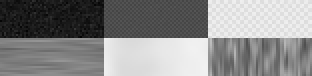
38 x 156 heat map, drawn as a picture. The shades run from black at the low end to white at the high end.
The table splits into 2 rows of 3 panels. Panel 1,1: very low, fine-grained, faint in contrast. Panel 1,2: low, checkered, faint in contrast. Panel 1,3: very high, checkered, faint in contrast. Panel 2,1: middling, streaked across, faint in contrast. Panel 2,2: very high, smooth, faint in contrast. Panel 2,3: middling, streaked downward.
